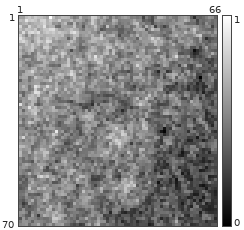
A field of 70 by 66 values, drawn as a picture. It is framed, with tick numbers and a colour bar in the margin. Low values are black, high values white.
Slope: up to the top left. Average level on the scale: 50%. Ninth with the highest average: top left. Mirror symmetry: none. Stripes: none.
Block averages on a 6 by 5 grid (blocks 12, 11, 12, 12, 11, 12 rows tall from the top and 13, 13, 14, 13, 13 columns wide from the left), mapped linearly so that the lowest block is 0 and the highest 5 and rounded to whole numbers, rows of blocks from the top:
54332
44331
43221
32321
33310
33210
